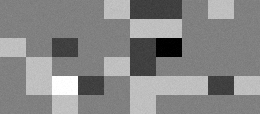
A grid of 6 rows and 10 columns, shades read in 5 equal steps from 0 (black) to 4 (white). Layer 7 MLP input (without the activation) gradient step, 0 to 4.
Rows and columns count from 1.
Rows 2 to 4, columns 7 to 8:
3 2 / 0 2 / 2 2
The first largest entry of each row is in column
5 6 1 2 3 3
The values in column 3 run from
1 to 4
